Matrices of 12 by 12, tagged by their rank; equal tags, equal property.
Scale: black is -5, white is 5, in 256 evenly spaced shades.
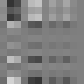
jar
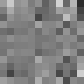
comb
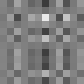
jar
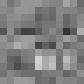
comb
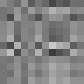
comb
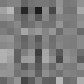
comb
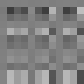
jar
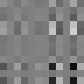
jar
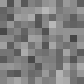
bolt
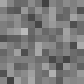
bolt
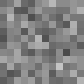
bolt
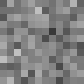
bolt
